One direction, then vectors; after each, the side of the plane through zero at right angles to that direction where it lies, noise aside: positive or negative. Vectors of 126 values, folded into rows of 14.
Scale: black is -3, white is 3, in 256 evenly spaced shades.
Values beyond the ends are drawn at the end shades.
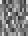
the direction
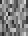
negative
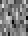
negative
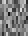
negative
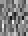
positive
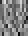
negative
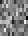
negative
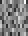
negative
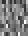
positive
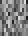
negative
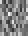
positive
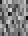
negative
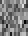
negative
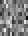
negative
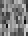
negative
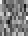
positive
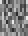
positive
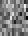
negative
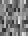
negative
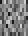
negative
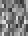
positive
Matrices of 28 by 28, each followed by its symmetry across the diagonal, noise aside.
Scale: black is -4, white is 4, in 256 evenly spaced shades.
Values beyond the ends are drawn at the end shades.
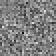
antisymmetric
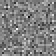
antisymmetric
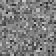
neither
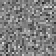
antisymmetric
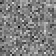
neither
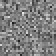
antisymmetric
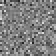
antisymmetric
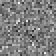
neither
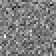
neither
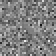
antisymmetric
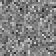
neither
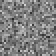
neither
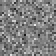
antisymmetric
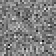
antisymmetric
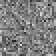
antisymmetric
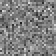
neither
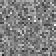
neither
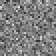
antisymmetric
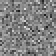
neither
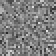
antisymmetric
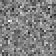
neither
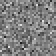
antisymmetric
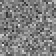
neither
